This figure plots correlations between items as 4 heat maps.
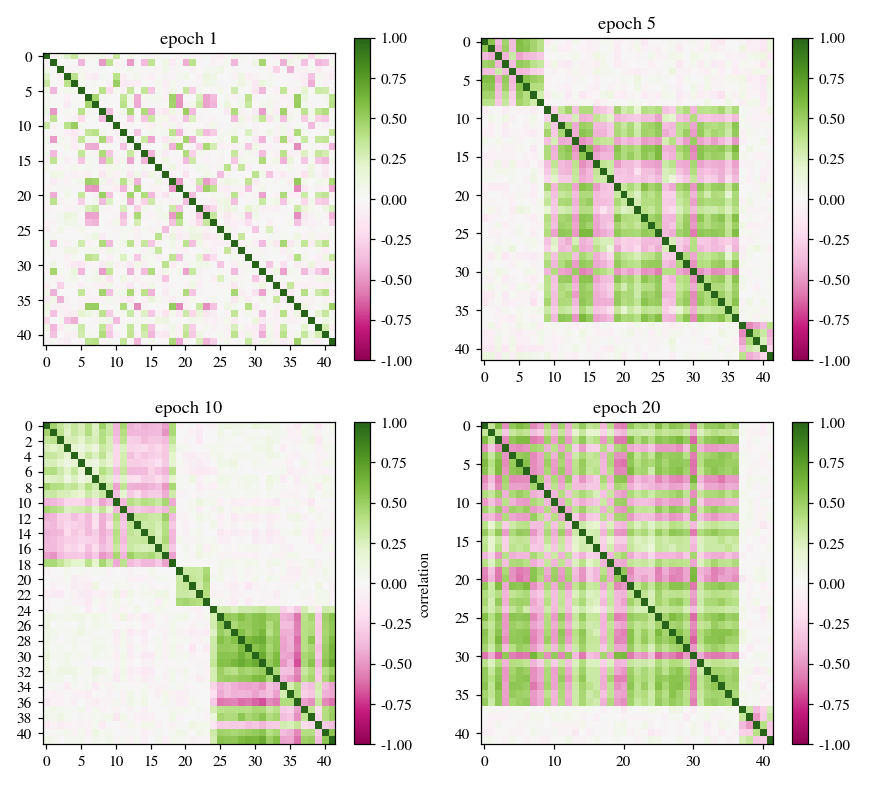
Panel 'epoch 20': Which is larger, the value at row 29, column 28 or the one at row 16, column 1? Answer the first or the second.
the first
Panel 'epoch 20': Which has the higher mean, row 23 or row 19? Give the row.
23
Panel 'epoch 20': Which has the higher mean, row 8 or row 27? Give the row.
27
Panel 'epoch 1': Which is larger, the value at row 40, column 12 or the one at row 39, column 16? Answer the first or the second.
the first
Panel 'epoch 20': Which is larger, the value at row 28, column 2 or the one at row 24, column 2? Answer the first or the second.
the first
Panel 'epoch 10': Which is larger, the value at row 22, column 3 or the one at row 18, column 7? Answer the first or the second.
the second
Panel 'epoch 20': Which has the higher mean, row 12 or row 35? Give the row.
35
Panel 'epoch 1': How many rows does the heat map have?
42
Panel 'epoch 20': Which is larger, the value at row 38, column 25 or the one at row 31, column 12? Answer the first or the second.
the first
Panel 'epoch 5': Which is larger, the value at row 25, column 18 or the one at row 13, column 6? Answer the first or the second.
the second
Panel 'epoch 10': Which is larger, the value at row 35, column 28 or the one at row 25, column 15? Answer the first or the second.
the second
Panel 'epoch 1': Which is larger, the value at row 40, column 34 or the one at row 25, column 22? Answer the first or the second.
the first
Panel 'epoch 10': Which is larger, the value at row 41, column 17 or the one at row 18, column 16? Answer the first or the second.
the first
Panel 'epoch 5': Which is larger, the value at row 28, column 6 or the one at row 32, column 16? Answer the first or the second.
the first
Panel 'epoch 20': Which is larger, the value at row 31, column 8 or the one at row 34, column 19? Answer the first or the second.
the first
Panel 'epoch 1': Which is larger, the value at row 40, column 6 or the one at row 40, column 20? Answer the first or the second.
the second
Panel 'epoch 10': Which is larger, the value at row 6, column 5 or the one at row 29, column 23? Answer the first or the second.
the first
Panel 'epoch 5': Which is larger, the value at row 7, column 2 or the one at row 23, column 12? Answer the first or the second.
the second
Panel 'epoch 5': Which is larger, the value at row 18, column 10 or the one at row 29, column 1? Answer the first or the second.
the first
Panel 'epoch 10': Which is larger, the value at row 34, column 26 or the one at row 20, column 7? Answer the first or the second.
the second
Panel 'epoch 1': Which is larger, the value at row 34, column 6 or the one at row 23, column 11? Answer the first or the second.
the first
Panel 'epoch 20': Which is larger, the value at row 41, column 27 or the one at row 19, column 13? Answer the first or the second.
the first
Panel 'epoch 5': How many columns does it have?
42
